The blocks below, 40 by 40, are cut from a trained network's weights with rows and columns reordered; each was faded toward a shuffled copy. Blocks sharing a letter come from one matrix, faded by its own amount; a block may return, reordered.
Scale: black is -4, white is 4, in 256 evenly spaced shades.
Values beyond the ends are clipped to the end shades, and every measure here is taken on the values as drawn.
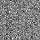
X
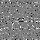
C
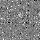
C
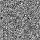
X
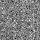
X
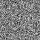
X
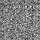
X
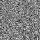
X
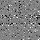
C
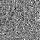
X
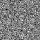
X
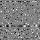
C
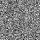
X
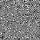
C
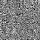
X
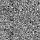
X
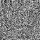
X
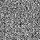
X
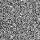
X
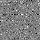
C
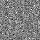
X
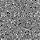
C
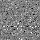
C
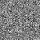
X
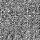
X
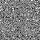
C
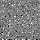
C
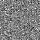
X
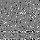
C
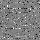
C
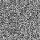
X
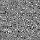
C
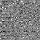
C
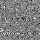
C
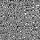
C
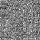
X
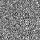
X
